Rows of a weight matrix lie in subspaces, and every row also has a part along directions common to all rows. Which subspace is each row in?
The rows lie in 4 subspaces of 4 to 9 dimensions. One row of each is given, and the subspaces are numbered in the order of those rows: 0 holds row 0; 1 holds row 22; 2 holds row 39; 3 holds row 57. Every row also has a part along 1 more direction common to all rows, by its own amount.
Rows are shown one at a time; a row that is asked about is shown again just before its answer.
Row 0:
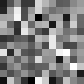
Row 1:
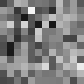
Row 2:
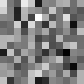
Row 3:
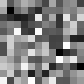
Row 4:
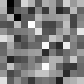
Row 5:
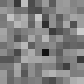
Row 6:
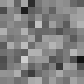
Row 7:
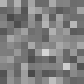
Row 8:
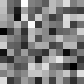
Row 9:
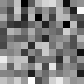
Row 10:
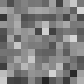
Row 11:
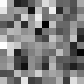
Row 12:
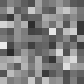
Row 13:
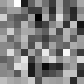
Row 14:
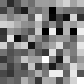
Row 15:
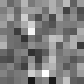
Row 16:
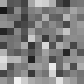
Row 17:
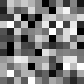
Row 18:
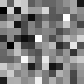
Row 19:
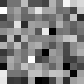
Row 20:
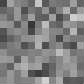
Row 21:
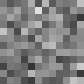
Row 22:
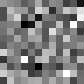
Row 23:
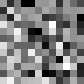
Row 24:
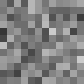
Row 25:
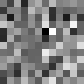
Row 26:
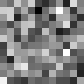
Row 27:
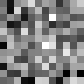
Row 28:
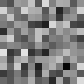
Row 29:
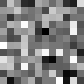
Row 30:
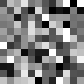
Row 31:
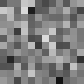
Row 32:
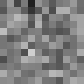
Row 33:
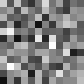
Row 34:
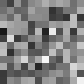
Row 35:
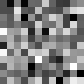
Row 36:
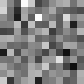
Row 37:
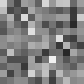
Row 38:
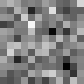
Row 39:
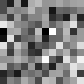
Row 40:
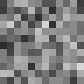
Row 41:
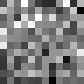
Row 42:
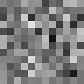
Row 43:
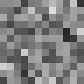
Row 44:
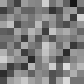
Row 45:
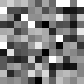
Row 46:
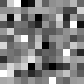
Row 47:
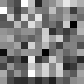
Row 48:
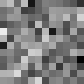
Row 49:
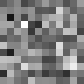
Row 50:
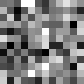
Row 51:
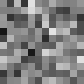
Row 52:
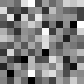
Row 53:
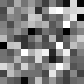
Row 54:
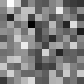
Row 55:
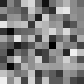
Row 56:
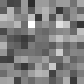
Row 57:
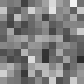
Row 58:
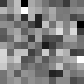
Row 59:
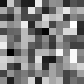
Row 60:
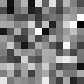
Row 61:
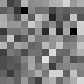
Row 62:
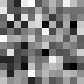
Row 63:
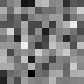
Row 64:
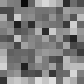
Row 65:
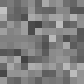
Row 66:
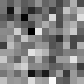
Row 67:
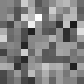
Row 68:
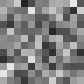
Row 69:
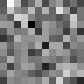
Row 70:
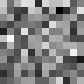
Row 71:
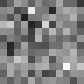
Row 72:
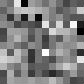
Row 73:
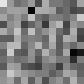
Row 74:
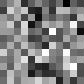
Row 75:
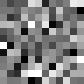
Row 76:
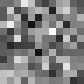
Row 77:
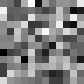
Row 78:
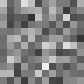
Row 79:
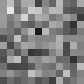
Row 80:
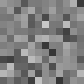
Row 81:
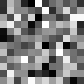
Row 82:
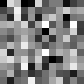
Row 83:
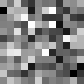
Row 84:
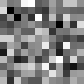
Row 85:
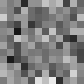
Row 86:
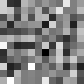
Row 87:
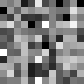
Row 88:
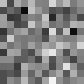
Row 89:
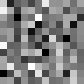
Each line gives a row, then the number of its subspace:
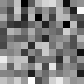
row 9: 3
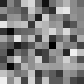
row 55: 1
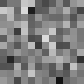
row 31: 3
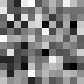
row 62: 1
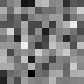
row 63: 1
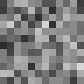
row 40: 1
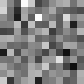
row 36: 0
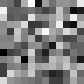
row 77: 1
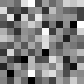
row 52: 0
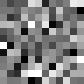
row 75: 2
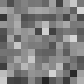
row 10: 3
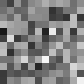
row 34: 2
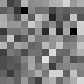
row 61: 2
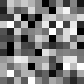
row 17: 1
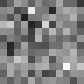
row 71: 1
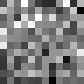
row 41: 3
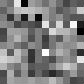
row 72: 2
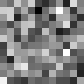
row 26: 3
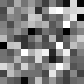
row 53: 3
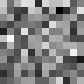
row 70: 2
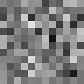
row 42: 1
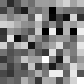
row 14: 2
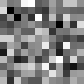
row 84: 0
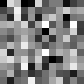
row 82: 1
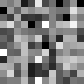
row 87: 3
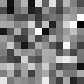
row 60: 0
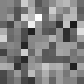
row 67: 3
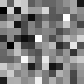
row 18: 1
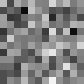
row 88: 2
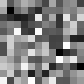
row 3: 0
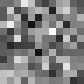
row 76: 1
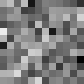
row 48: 2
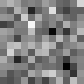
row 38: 1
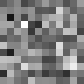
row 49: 1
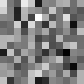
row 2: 0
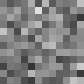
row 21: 0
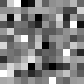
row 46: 3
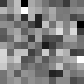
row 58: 2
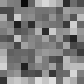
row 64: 3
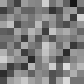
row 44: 3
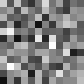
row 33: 1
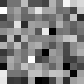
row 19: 3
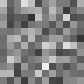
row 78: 0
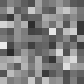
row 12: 1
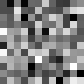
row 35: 0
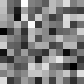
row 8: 0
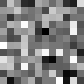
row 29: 1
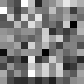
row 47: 3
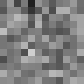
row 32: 2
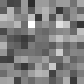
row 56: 0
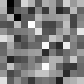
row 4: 0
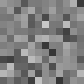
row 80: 3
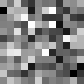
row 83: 1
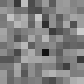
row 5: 2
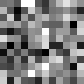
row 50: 1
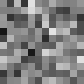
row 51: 2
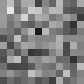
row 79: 0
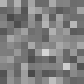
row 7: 2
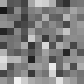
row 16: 3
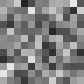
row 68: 3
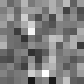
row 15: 0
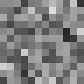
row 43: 3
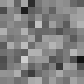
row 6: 2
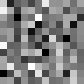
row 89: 1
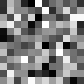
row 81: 0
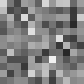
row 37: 3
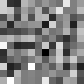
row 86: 1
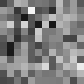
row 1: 1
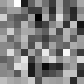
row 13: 3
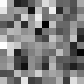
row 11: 1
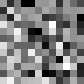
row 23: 1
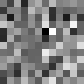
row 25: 2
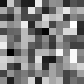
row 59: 1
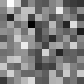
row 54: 0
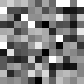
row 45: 3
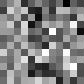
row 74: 3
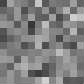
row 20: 0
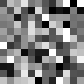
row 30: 3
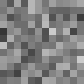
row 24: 2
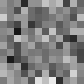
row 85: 3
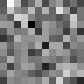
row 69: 0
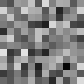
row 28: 2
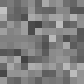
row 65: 1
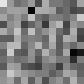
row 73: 1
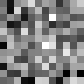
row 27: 0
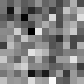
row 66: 0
